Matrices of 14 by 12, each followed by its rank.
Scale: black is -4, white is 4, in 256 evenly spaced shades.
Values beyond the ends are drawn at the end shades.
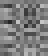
two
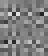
two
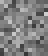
full rank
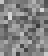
full rank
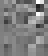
two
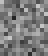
full rank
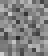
full rank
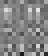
two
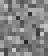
full rank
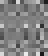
two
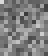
full rank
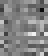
two
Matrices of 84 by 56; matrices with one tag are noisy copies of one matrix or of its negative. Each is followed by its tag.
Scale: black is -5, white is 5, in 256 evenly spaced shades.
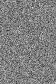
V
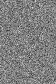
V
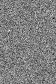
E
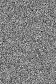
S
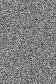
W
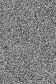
E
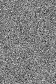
E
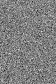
S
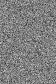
S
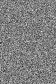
S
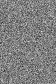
S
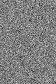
V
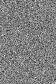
V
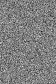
S
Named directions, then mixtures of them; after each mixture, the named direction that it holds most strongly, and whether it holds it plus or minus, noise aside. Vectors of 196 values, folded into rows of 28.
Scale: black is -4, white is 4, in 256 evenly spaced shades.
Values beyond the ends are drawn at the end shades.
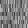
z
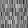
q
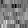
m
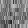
m, minus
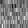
m, plus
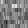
m, minus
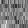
m, plus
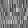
q, plus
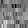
m, plus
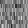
q, minus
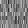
z, minus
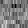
m, plus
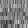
z, plus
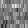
m, minus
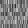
z, plus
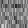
q, minus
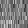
z, minus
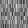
q, plus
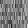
z, plus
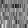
m, plus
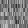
z, minus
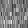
q, plus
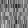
q, minus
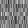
q, minus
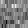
m, minus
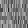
z, minus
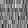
z, minus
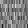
z, minus
